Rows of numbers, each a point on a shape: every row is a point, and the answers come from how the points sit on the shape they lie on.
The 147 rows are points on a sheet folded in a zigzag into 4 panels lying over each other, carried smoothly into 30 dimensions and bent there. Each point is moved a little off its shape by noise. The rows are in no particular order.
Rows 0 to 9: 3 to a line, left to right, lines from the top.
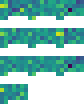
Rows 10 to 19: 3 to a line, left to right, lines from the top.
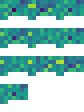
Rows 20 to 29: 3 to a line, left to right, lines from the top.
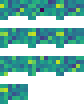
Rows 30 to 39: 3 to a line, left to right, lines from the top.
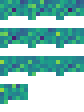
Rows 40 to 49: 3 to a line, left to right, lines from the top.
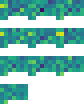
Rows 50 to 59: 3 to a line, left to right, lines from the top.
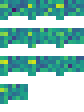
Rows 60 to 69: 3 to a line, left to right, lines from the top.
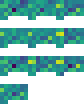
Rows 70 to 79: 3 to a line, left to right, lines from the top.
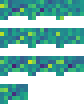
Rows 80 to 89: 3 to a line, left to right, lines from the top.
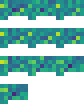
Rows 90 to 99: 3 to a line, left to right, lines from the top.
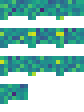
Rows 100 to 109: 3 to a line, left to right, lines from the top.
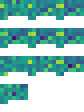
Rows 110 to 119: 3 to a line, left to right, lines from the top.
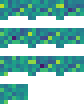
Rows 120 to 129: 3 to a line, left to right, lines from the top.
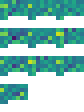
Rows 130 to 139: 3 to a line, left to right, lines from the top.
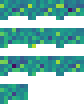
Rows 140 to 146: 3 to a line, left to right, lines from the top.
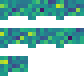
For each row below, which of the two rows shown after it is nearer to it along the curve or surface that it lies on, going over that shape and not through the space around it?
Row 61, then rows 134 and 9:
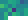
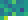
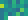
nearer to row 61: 134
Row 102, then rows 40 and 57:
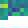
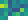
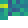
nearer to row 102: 57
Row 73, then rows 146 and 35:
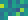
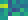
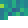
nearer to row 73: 35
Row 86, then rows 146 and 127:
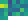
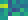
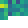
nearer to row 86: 127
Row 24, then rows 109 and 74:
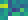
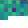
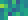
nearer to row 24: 74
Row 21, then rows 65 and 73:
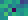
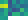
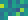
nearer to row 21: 65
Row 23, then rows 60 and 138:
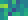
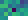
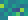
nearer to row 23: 60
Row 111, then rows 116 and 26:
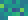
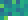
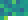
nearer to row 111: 116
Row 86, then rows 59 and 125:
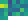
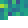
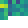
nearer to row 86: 125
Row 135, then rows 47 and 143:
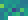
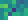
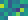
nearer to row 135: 143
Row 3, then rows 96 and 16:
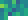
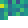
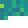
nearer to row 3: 96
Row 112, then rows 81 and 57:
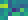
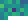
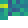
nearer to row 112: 57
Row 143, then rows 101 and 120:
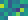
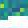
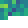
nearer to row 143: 101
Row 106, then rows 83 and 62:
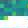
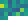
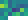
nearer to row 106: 83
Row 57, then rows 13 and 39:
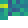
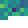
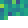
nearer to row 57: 13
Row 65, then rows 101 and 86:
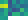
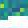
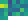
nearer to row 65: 86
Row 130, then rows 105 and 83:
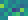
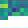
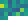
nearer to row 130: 83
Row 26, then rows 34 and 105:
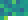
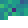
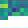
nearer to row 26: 34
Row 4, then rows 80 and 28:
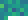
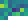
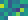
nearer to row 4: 28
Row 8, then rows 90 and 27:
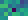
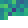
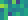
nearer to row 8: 90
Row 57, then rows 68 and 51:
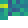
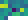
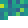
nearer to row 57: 68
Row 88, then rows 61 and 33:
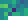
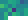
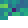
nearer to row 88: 33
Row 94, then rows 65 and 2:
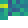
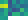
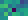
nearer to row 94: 65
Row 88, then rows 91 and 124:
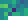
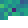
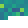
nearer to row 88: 91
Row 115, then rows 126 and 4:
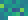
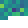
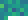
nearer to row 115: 4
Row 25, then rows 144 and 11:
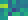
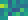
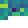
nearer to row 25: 11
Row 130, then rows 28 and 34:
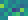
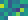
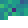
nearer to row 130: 28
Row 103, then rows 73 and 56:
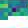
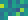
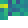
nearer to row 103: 56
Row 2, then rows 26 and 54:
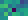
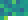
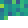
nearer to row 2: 26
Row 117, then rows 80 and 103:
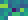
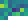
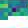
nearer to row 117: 103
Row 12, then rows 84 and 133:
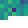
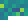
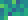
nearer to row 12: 133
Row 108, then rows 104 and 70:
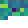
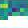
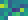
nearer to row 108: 104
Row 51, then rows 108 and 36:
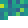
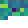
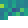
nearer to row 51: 36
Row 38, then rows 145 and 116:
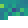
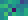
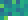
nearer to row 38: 116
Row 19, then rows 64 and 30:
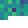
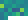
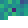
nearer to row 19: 30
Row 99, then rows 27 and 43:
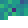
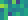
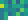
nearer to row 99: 27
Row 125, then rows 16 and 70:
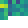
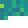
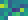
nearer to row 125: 70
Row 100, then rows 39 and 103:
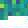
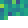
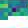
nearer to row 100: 39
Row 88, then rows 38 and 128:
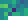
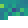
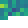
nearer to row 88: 128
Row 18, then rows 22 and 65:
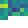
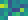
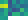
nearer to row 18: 65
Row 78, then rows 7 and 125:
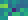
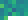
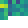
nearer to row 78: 125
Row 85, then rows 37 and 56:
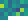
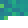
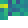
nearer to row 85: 37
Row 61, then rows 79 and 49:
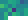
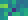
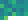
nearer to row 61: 49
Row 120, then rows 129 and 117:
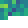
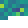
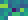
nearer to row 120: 117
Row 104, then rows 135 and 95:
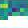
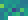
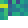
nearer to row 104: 95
